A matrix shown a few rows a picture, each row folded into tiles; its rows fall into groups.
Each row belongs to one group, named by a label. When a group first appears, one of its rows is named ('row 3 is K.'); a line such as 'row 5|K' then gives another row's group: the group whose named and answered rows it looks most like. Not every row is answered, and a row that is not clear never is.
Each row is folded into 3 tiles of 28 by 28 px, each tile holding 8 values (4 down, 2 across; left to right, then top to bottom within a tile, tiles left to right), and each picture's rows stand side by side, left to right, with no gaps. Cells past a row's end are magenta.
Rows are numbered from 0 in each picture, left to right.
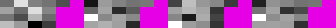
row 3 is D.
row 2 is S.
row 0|S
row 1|D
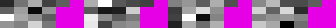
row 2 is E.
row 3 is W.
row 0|D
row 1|D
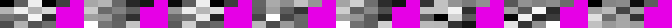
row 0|S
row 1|W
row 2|S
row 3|E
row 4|W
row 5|S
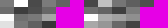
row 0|D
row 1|D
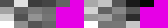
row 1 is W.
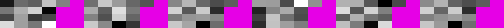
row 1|S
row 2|W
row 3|E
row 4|W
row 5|W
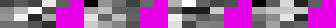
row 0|E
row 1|D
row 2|D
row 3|S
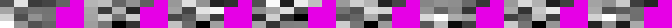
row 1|W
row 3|E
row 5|W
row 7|W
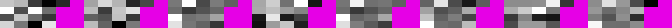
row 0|W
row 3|E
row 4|D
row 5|D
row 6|E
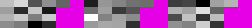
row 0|W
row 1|D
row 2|E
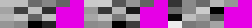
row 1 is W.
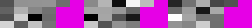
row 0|E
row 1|E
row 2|D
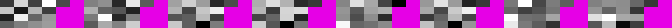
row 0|E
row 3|S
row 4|S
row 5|S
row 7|W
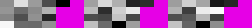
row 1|S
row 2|S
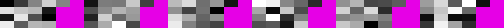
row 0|E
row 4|W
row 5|E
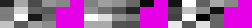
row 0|E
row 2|E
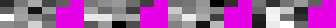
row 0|D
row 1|W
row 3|E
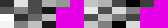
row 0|D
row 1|W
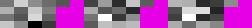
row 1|E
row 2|E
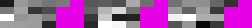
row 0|D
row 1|E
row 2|W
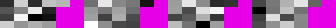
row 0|E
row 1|S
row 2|S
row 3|E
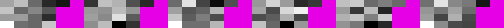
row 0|W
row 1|S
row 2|D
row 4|W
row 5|S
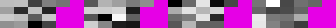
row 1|S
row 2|S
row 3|D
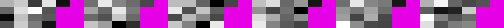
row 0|E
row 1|S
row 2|W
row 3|W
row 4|S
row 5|D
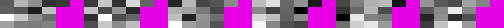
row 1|E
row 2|D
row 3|W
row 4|E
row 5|E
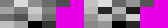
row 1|W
